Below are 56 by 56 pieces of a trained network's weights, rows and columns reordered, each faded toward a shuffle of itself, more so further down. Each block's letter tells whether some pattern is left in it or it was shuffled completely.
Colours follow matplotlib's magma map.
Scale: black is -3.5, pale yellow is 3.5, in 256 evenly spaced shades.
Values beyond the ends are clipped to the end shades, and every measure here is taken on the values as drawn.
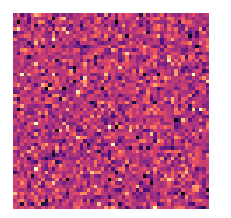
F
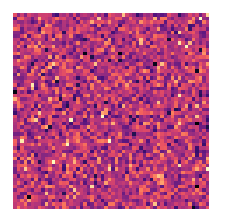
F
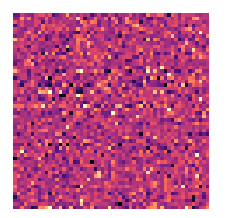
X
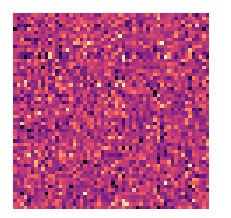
X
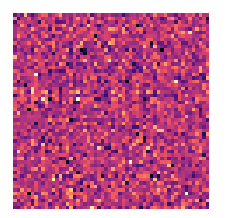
X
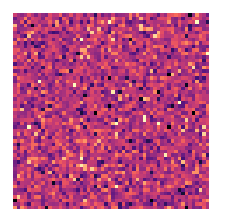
F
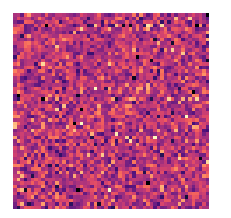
X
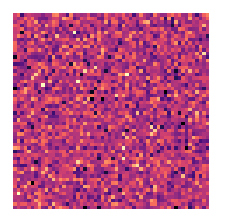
F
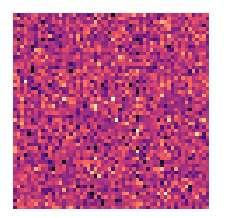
X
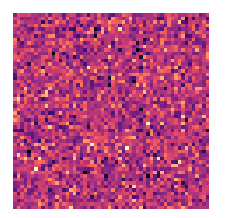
F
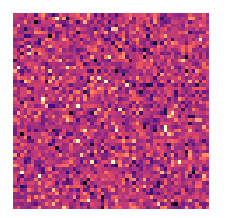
F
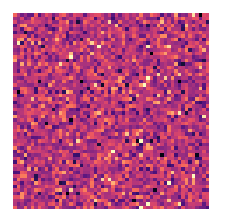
F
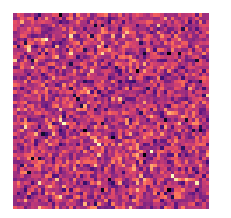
F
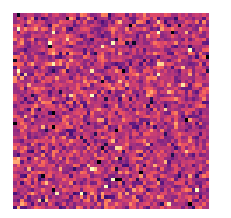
F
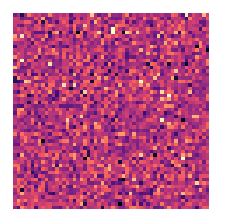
X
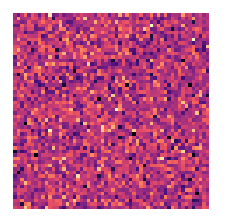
F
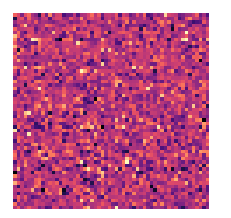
X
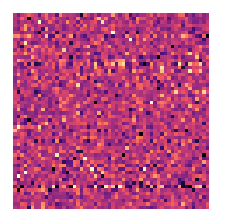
X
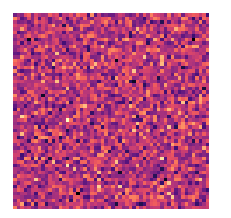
F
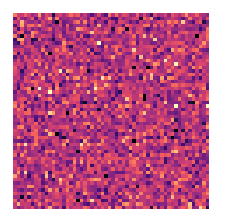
F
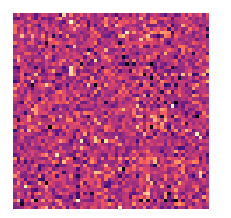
X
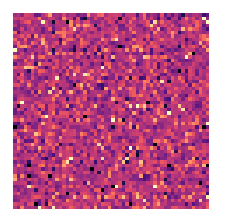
F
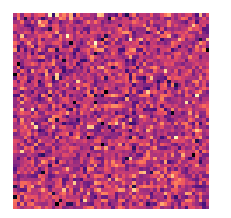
X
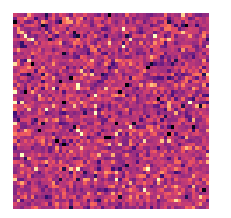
F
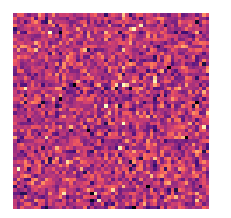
X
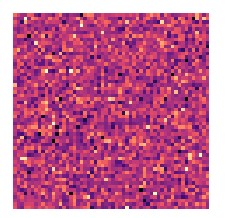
X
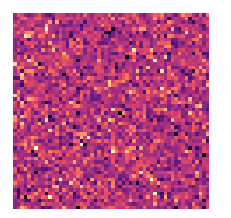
F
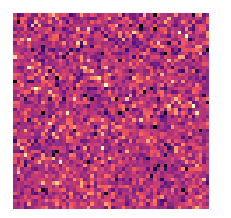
F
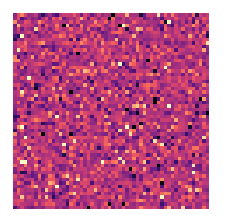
F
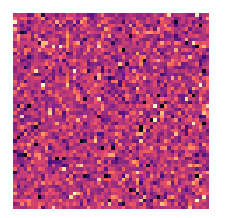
F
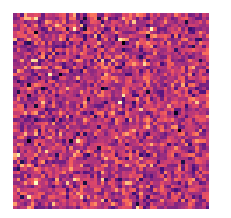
X
